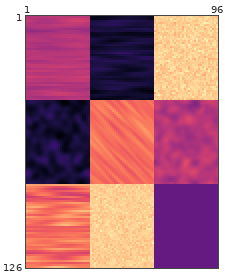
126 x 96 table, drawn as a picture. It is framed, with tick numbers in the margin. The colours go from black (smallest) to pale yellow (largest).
It is made of 3 by 3 panels. Panel 1,1: middling, streaked across, faint in contrast. Panel 1,2: very low, streaked across, faint in contrast. Panel 1,3: very high, fine-grained, faint in contrast. Panel 2,1: very low, blotchy, faint in contrast. Panel 2,2: high, slanting down to the right, faint in contrast. Panel 2,3: middling, blotchy, faint in contrast. Panel 3,1: high, streaked across. Panel 3,2: very high, fine-grained, faint in contrast. Panel 3,3: low, flat.
